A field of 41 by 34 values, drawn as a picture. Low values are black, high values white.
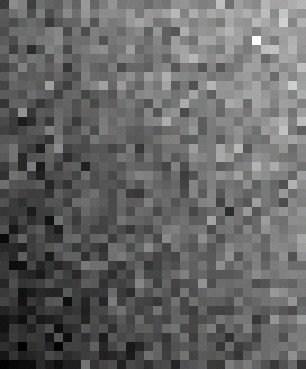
The ninth with the lowest average is the bottom left. No regular stripes run through it. The field climbs toward the top right. The values follow a bell shape. Neither half mirrors the other.
